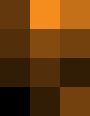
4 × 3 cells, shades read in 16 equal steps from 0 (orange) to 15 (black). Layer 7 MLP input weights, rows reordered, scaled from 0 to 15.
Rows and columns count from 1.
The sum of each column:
46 29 31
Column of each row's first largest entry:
1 1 1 1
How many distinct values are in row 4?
3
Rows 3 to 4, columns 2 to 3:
10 12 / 12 8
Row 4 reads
15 12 8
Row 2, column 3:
8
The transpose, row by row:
9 10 12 15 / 0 7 10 12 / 3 8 12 8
